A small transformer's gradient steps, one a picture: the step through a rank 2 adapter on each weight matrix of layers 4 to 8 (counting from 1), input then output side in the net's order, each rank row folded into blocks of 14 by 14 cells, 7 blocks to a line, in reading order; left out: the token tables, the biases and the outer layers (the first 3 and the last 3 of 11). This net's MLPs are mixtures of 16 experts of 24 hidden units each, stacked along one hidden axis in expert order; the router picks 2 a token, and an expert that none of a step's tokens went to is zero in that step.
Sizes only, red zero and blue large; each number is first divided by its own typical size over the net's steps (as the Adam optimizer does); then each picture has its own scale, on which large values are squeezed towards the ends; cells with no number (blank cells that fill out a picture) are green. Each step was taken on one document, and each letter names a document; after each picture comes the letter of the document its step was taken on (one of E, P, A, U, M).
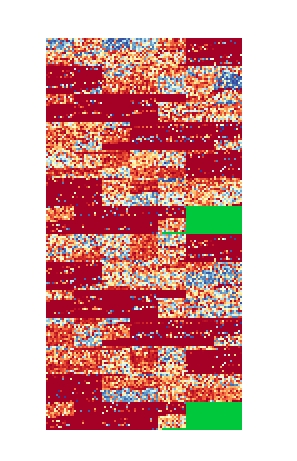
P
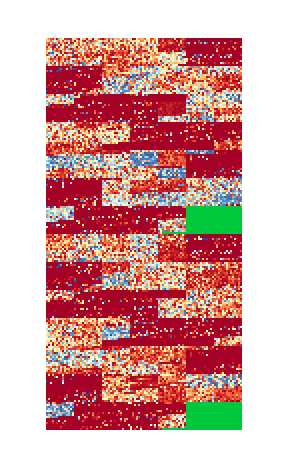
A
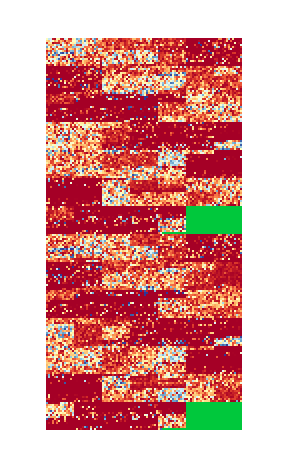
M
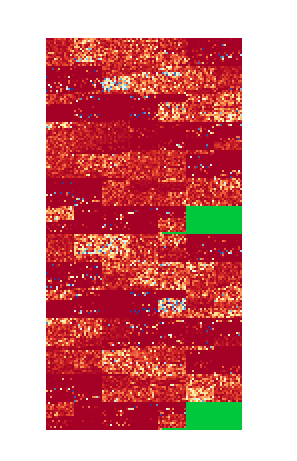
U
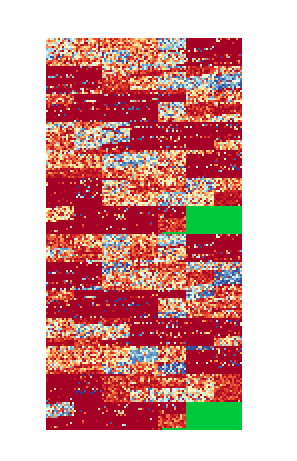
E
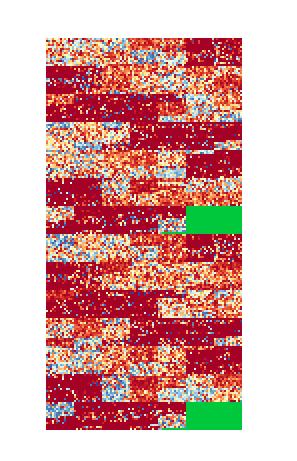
M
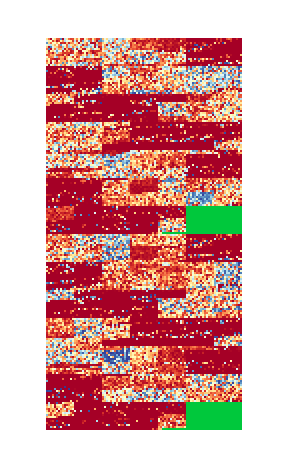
P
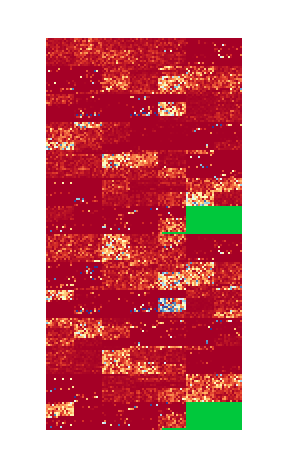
U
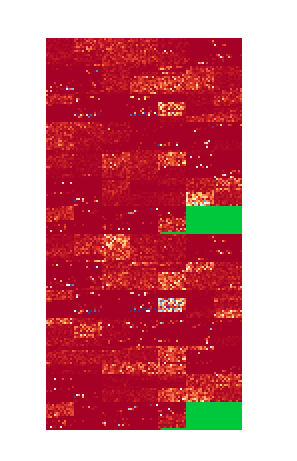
U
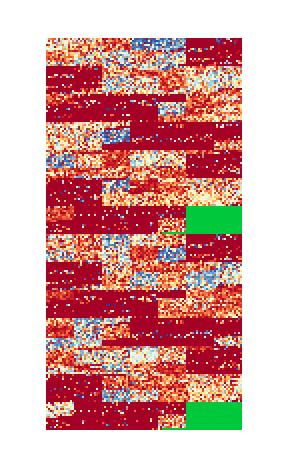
P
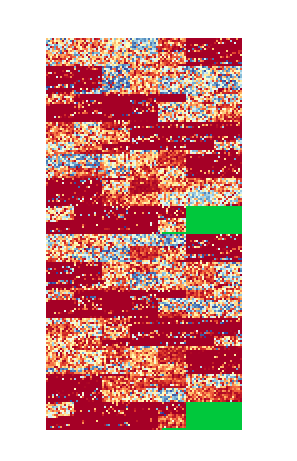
P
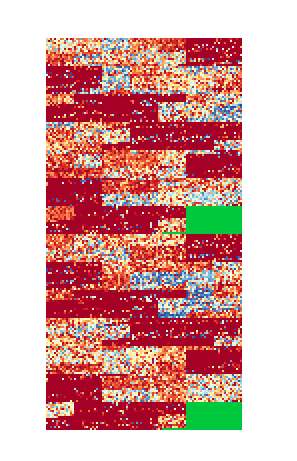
P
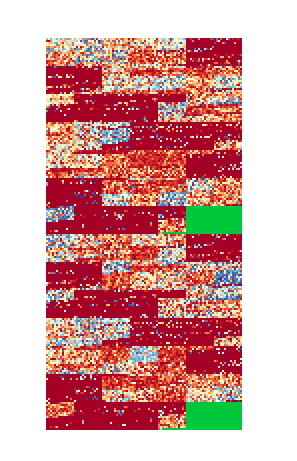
E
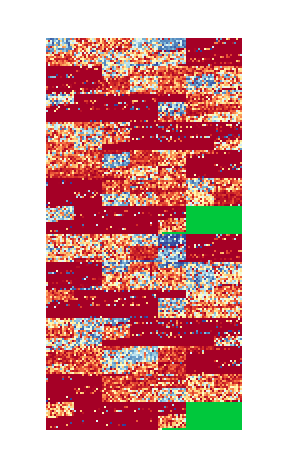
E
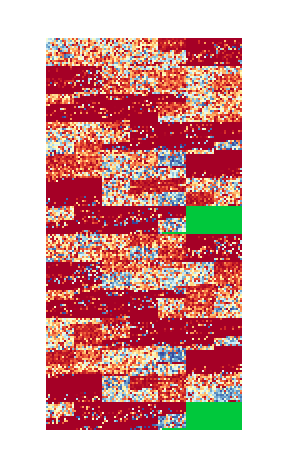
M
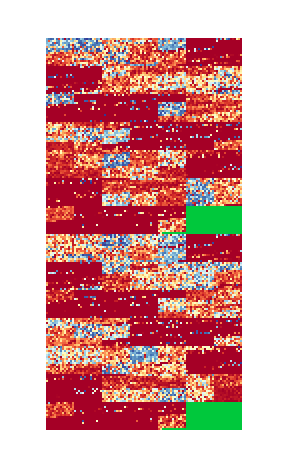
E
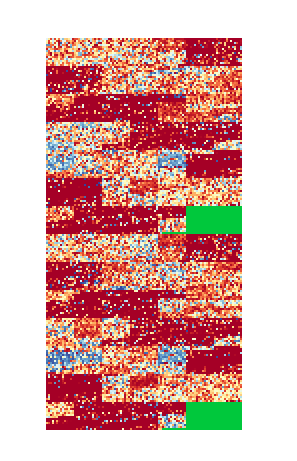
M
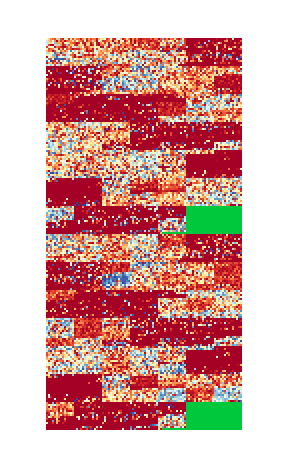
M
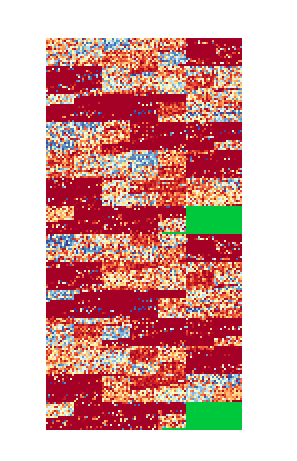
A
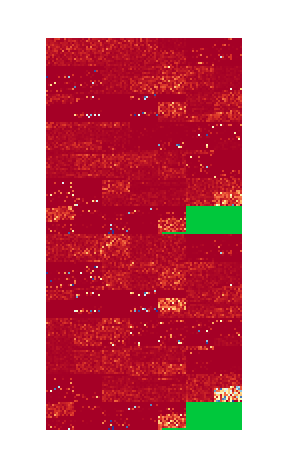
U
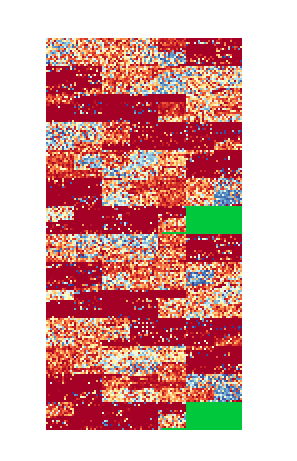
A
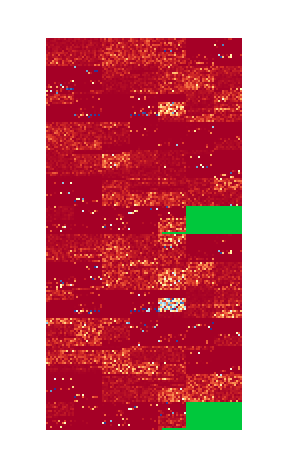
U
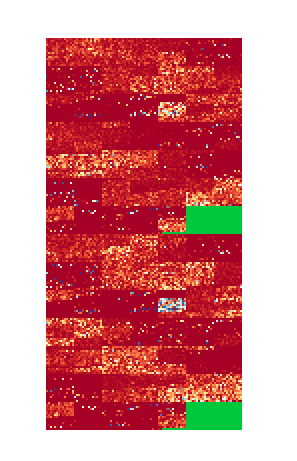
U
